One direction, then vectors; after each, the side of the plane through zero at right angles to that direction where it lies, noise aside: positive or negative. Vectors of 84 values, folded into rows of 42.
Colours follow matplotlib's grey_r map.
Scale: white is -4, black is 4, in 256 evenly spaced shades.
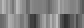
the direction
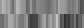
positive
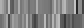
positive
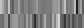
positive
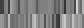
negative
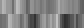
positive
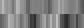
positive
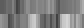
negative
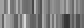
positive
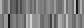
negative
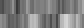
negative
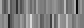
negative
